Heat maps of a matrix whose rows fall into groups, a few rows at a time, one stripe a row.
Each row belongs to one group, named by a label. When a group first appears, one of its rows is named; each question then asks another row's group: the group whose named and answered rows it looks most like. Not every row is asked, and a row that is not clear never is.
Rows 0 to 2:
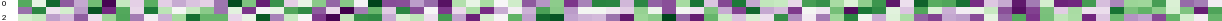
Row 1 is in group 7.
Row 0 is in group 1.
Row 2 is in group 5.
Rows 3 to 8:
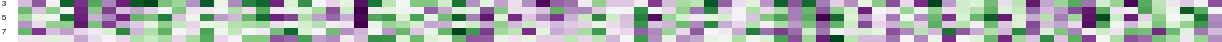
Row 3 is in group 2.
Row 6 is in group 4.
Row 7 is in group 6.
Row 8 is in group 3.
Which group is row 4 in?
4
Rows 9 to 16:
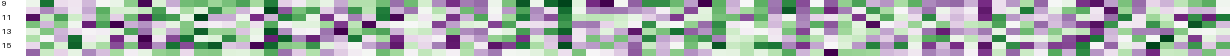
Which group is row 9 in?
5
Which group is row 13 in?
5
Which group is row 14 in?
1
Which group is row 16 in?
3
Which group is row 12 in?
4
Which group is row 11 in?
7
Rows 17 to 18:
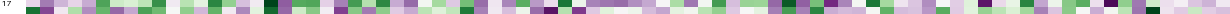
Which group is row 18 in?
2
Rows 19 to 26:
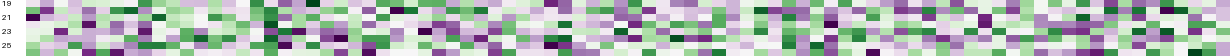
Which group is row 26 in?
4
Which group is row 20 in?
6
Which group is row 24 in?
5
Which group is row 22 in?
4
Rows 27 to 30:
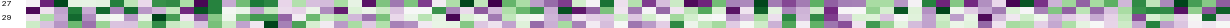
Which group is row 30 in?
2
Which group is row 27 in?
6
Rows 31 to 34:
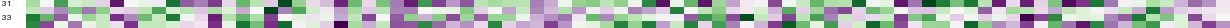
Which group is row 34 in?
1
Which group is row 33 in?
1
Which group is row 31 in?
1
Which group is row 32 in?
2
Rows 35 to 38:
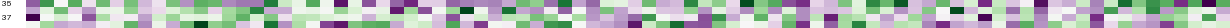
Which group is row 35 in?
7
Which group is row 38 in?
5
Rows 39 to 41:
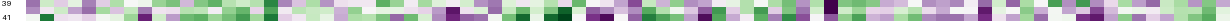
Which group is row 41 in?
5
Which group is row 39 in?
3
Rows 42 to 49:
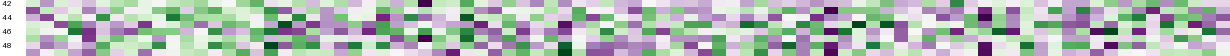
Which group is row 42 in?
6
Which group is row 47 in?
6
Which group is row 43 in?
3
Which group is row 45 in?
1
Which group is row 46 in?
3
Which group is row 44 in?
6
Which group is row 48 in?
2
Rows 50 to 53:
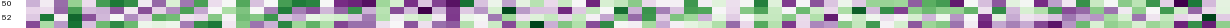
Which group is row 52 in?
3
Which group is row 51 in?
1
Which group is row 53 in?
7
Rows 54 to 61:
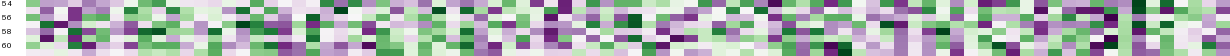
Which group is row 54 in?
1
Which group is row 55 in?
6
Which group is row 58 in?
2
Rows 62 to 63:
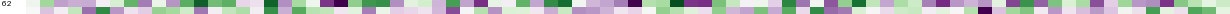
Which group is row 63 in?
4
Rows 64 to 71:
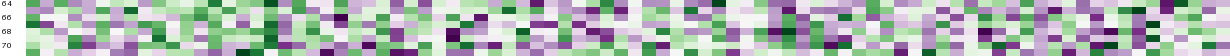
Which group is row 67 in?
2
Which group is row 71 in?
1
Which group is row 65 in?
6
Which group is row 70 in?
3
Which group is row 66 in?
5
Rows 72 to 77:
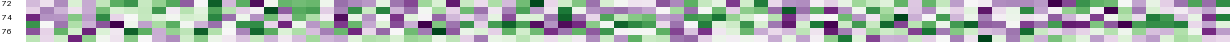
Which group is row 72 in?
7
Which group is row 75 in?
1
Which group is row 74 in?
7
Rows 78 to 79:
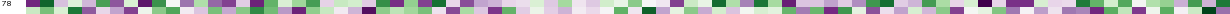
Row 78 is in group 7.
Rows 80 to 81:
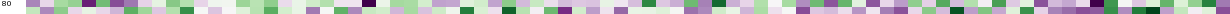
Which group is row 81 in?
6
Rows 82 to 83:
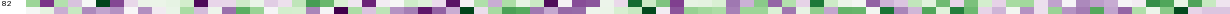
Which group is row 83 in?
1
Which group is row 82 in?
4
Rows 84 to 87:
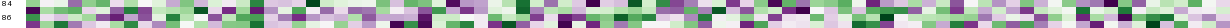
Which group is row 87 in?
6
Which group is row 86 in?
1
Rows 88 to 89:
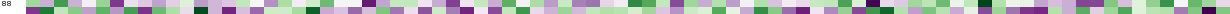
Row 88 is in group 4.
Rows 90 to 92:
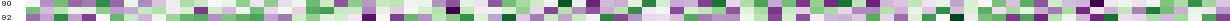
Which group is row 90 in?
4
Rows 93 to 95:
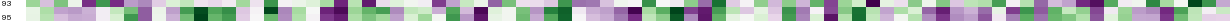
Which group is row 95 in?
5
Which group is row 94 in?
5
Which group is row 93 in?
4
